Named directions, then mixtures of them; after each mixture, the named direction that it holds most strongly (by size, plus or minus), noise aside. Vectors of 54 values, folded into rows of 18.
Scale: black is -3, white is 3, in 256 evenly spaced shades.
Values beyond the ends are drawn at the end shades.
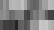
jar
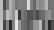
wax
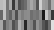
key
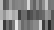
wax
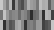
key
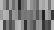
key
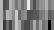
wax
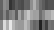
jar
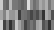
wax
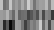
wax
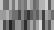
wax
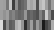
key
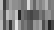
wax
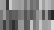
jar
